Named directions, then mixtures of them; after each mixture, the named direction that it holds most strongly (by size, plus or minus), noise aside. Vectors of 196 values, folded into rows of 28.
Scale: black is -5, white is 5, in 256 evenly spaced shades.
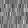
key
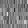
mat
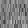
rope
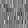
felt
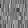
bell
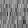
key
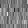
mat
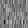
felt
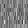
felt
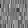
bell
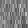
rope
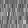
key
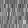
key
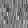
felt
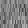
rope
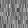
bell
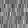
key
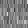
mat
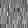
bell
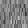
rope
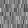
key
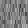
rope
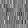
felt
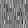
felt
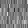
mat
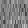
rope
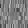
bell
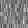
key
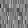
bell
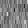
mat
